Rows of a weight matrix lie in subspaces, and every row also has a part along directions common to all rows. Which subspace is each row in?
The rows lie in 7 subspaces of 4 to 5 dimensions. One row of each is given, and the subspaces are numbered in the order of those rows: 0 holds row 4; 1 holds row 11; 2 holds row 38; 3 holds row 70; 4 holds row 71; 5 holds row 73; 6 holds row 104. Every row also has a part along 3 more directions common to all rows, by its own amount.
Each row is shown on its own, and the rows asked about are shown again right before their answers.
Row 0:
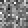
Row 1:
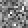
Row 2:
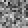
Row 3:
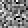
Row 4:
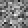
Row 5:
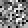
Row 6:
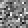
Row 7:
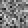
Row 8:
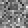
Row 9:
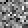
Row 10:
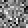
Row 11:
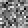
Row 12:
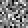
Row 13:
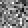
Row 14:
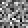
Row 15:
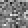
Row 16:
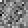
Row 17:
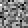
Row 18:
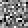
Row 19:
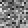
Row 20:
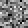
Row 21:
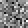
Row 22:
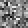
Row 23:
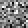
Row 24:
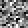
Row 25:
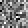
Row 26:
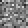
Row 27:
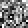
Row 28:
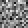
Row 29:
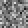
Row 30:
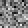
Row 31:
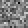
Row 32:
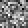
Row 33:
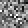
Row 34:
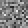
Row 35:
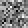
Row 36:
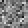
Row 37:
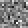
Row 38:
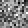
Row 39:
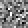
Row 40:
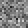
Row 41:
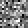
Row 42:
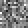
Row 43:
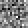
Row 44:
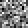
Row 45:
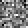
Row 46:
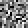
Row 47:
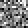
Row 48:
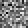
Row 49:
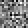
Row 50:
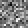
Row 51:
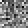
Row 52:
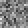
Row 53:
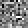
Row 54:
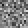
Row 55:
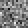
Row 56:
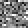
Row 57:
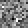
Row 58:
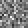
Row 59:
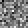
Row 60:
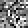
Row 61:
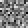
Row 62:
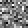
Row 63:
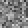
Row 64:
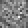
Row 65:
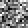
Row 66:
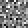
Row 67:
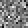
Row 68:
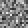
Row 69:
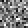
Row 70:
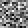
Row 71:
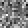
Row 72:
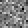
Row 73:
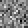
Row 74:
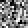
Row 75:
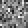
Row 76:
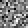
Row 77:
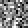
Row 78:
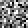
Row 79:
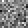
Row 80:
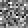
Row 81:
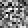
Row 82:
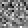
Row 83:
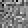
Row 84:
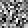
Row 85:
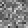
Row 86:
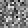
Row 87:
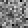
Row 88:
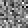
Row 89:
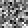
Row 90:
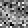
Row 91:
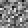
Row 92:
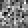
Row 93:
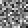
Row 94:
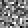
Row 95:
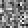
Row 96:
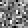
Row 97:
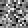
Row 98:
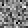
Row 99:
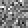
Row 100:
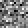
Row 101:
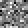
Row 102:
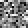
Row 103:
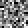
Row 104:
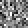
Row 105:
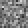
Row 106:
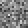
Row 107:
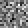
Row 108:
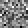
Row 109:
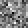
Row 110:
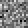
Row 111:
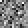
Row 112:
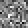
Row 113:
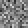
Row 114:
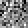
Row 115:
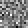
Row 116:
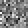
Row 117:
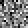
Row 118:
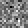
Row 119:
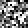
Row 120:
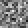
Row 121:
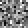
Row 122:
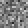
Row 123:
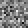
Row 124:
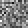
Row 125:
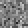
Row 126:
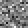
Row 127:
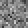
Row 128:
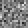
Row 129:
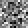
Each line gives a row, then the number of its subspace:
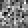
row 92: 5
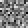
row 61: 1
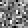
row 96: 5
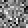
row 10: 0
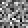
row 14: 4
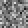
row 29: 1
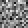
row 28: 1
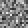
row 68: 1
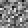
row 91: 3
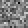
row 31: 2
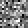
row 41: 0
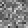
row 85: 3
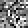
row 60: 2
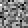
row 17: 5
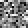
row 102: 3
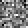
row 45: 6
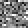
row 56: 3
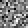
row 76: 6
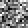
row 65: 5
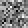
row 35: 0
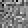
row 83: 3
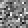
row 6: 0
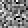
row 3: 3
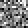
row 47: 4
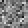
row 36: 5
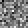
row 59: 6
